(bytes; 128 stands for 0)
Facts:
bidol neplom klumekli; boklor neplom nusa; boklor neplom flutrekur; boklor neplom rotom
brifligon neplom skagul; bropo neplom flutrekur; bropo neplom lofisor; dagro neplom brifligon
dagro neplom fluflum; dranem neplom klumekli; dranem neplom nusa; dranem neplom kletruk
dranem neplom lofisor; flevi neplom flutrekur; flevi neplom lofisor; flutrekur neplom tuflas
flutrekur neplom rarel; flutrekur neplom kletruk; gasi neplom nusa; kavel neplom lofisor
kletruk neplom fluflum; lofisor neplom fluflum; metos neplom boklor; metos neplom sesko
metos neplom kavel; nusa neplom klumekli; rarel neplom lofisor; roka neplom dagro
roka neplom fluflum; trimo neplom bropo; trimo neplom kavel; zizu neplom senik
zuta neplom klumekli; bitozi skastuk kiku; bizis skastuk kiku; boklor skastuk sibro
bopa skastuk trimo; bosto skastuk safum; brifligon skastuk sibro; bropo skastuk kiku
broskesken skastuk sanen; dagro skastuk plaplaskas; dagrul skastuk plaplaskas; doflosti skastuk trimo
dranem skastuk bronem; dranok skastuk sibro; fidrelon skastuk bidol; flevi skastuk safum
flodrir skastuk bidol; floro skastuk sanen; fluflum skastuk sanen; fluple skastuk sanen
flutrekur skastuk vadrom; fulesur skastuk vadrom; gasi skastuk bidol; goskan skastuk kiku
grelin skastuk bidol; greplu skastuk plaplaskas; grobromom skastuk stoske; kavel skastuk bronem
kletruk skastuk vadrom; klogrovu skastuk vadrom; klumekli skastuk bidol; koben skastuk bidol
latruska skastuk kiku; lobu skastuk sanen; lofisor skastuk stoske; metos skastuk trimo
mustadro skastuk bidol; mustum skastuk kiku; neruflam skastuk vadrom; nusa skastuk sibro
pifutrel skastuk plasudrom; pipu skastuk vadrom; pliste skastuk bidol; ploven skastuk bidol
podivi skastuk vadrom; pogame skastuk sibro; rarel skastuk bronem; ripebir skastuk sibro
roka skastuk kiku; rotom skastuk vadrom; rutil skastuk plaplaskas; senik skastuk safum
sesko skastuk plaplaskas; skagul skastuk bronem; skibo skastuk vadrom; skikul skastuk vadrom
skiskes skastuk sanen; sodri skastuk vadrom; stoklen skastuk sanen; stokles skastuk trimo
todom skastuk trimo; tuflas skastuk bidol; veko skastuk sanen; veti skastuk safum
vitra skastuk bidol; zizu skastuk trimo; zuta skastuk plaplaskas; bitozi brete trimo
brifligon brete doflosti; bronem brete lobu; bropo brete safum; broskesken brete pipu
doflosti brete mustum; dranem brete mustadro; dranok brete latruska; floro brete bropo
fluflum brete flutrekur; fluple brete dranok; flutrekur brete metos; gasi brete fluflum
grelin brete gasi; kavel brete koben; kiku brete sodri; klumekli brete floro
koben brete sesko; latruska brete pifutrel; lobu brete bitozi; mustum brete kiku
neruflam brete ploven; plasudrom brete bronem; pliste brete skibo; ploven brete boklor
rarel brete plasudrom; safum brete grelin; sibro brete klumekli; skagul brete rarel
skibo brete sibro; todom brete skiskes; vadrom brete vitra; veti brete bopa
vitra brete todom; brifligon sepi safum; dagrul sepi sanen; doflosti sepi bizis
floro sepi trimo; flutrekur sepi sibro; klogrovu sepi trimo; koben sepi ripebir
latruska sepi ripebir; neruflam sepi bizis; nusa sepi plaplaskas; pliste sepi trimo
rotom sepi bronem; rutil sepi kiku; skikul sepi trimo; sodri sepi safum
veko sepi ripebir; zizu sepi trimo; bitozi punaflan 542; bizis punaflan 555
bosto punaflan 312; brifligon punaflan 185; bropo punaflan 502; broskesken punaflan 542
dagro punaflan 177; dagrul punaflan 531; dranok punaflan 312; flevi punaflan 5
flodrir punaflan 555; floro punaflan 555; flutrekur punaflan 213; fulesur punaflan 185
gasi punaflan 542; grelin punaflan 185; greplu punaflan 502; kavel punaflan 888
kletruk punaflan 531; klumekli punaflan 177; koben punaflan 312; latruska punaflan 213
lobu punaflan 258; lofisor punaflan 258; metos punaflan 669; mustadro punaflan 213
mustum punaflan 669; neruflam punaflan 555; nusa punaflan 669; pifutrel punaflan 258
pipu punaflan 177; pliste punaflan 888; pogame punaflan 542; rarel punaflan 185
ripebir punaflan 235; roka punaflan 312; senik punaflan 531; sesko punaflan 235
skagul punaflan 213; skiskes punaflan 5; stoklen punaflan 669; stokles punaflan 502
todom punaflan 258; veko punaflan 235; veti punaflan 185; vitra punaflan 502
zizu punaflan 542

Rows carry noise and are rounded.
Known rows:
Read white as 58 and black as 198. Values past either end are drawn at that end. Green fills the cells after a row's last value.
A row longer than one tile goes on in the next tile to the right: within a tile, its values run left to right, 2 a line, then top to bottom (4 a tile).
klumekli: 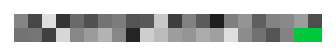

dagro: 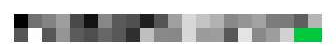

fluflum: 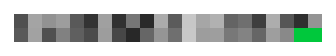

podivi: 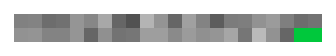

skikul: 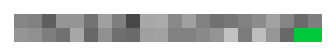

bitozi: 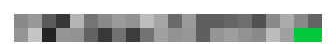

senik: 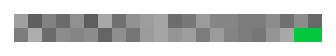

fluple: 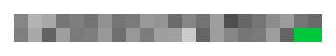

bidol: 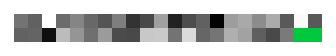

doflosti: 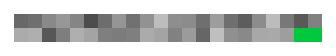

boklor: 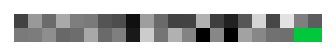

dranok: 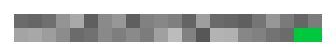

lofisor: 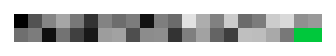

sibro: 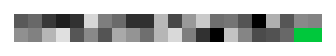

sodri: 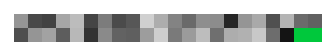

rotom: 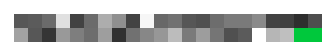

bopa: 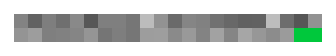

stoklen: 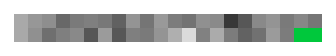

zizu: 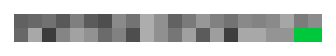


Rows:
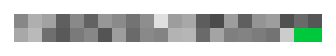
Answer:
bizis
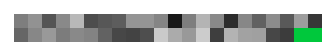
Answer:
safum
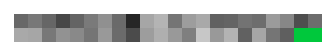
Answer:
skibo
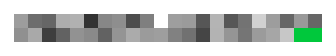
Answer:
latruska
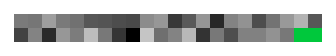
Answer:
gasi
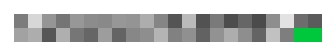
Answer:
lobu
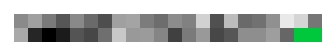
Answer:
rarel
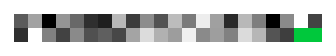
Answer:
brifligon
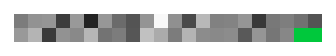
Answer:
pliste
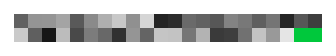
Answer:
bronem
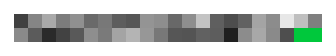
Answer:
flevi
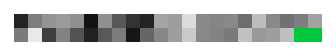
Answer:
roka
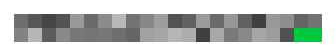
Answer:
pogame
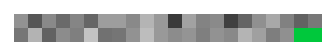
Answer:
sesko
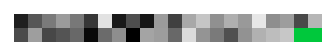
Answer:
kletruk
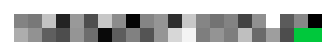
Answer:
kiku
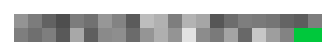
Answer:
fulesur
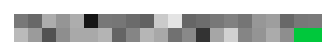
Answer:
koben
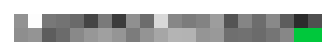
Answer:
floro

